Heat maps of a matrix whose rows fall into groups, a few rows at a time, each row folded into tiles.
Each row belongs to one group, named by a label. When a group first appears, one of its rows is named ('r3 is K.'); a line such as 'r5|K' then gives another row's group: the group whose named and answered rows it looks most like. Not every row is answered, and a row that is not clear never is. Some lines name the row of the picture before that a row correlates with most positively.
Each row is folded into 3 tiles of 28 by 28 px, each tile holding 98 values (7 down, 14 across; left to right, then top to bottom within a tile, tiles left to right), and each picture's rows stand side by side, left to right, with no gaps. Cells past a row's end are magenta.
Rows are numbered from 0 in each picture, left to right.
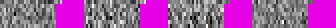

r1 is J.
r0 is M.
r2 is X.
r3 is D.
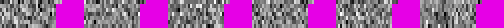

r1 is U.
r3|J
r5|D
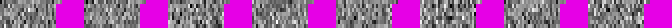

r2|U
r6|X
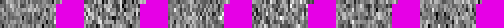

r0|X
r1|M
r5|D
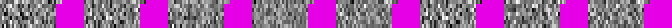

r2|J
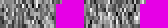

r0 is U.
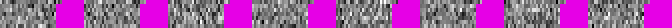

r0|U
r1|J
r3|U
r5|M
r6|X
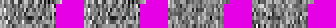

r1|M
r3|J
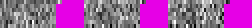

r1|D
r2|D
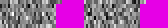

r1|J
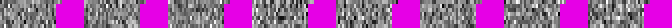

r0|X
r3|M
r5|U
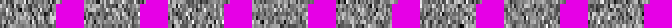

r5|U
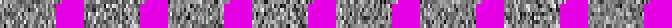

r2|U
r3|U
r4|M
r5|X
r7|U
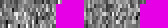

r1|D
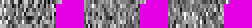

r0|M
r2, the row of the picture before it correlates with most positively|0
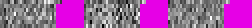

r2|X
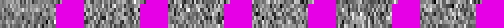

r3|J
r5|U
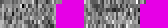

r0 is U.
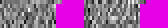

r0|X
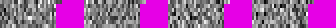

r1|M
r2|J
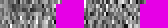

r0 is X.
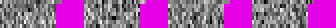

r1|M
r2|X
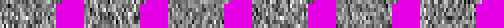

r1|D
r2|X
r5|M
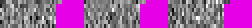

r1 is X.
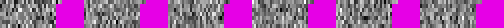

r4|M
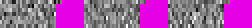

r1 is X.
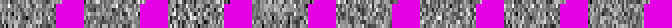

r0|J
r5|J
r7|M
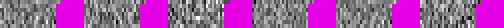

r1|D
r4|X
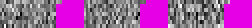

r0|J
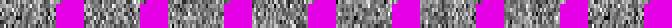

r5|D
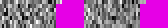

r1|M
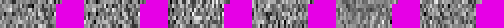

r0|U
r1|U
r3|D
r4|X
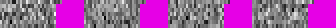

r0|U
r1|X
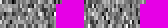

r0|U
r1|X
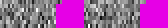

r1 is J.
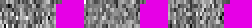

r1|U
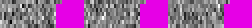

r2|D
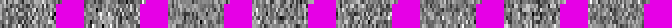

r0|D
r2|D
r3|M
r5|X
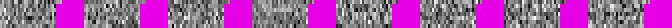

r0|M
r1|U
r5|D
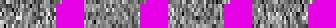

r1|U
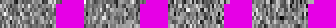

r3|M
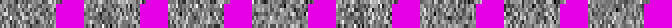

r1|D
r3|U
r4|D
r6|J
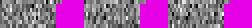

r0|U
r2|J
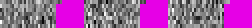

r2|M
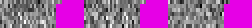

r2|U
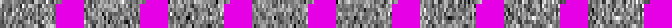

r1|X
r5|M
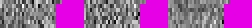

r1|D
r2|X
